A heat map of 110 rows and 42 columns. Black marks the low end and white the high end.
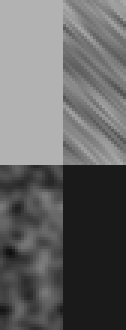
It is made of 2 by 2 panels. Panel 1,1: high, flat. Panel 1,2: middling, slanting down to the right. Panel 2,1: low, blotchy. Panel 2,2: very low, flat.
